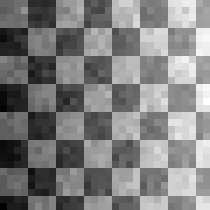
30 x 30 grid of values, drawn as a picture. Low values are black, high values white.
Lone odd cells: none. Grain: checkered. Slope: up to the right.
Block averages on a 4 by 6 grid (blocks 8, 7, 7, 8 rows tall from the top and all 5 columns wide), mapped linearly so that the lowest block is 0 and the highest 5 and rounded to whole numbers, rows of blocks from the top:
012345
012345
012345
012345
